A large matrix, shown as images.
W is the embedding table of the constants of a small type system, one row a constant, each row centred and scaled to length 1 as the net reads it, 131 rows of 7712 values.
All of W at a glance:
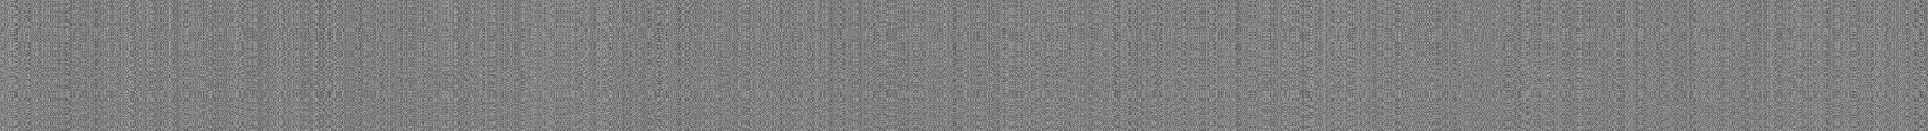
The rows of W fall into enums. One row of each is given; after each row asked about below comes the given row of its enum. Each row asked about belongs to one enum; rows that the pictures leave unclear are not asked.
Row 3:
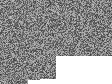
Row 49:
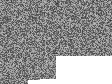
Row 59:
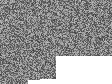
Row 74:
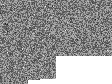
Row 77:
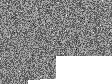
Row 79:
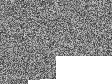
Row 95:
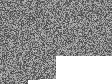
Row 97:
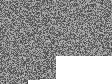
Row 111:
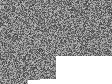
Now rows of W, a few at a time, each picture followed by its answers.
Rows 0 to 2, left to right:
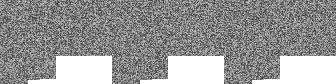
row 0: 49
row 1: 97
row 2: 95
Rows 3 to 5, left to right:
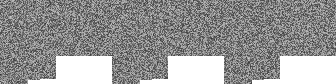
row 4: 59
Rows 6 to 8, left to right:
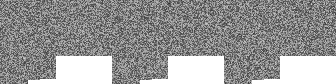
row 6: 97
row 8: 111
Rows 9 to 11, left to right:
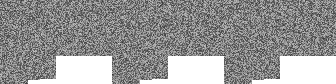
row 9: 95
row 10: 3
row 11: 59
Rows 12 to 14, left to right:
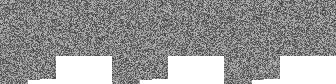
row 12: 59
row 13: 3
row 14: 49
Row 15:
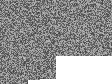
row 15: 97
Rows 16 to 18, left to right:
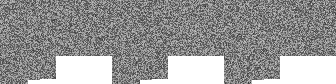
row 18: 111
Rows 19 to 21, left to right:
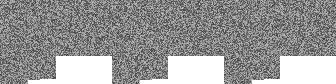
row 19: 59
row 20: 111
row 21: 3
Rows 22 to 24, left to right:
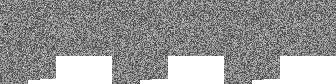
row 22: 74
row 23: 95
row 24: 95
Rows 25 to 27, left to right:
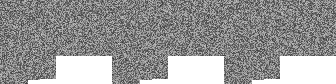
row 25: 95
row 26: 3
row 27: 59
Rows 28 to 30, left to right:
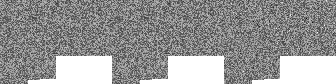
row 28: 49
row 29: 49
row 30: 77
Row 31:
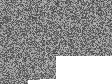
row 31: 49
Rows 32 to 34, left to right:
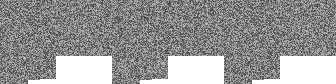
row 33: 49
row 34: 97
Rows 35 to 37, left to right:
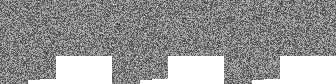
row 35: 97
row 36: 74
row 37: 49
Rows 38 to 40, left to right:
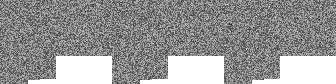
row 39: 95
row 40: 74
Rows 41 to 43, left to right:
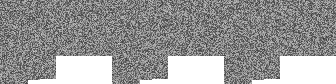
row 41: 95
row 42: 3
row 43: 59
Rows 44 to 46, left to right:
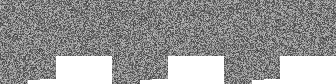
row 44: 111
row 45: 95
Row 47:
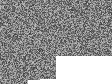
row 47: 111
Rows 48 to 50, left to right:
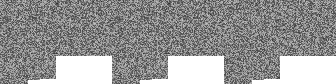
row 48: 49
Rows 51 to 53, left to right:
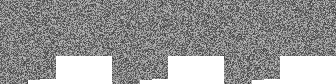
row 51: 97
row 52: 3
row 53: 111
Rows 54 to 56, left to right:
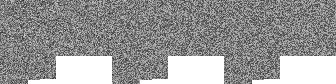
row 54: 79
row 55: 3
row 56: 97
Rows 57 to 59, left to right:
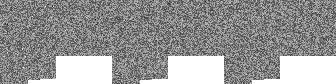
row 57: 74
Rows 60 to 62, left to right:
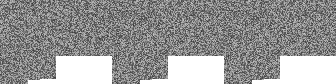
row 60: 59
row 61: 95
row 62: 95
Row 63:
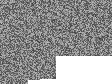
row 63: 59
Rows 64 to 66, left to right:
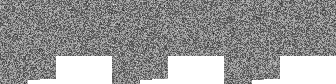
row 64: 111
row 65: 74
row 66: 49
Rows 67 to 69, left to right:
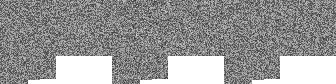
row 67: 97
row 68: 79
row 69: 59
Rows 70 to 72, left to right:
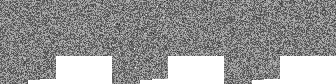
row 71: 74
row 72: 49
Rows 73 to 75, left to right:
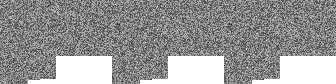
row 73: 3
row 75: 74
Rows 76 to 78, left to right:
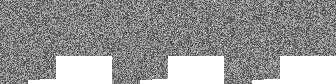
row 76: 97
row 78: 49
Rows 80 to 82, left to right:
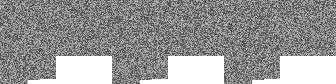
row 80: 111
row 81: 49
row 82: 74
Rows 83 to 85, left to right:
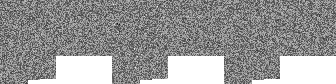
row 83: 95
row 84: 74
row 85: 59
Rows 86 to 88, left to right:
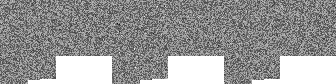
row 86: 59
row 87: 74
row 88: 3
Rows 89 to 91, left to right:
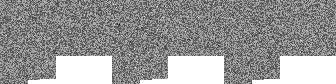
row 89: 49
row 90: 74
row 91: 97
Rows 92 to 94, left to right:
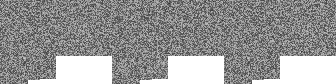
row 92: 97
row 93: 49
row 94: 97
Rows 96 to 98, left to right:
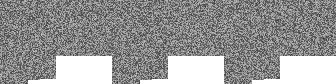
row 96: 95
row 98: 59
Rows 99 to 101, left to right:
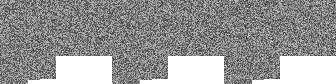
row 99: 59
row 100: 3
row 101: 79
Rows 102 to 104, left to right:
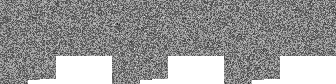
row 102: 49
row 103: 74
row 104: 111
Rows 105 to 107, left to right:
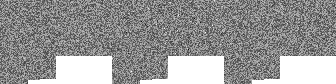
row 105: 97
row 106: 77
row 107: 3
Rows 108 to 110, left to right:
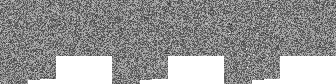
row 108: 3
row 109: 49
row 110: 74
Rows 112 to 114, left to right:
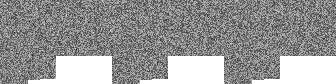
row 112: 77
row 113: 59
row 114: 3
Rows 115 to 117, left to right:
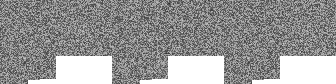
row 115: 97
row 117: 97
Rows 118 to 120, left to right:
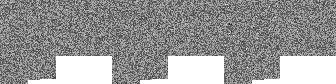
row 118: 59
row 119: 95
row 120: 74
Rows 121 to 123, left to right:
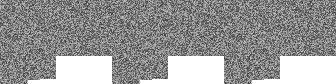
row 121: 111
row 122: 3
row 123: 111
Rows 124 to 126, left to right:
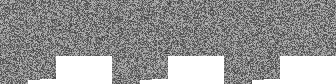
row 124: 59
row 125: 49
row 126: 97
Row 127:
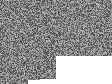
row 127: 97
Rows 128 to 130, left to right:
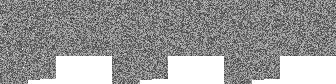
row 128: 74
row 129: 59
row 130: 3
